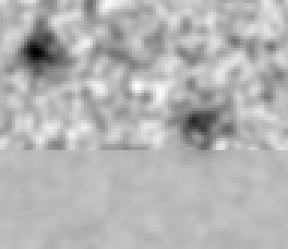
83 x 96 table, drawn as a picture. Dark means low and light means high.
Average level on the scale: 70%. Ninth with the lowest average: top left. Histogram: skewed, a long tail of low values. Dips: two. Seam: horizontal, 60% of the way down, the bottom part calmer.
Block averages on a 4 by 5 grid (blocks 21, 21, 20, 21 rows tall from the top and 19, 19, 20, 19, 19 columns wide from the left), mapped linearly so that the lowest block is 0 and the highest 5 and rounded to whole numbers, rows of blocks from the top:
0 4 3 4 5 / 3 4 5 1 4 / 5 5 5 2 5 / 5 5 5 5 5
